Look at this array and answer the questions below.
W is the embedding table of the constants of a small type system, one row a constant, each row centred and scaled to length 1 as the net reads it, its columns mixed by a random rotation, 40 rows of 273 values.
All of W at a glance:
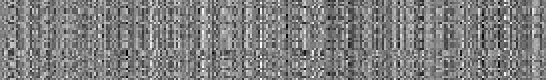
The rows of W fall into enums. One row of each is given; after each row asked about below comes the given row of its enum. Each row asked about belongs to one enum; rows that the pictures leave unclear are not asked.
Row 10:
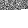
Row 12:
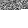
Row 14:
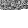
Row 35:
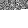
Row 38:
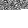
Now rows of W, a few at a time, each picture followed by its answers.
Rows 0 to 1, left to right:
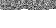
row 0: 14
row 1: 10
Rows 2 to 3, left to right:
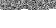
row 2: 14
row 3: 38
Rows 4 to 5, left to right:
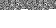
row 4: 35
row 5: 35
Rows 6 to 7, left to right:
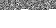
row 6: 35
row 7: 12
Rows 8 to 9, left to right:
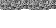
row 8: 14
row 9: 14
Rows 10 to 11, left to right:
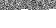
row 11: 38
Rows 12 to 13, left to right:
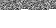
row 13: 12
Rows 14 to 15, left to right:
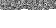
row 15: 35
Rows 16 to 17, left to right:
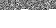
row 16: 35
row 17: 12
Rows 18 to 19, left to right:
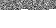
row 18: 12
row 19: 10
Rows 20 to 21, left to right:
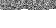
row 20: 14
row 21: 10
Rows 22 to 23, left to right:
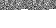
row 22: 10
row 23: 10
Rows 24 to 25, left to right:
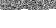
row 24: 14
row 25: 38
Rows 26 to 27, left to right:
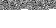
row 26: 38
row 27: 38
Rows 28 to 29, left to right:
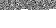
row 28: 35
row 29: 38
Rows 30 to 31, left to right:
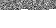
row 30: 12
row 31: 10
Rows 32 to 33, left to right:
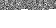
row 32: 10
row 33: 35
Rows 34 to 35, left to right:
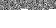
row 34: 38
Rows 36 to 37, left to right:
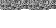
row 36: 14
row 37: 14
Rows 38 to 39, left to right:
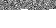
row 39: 10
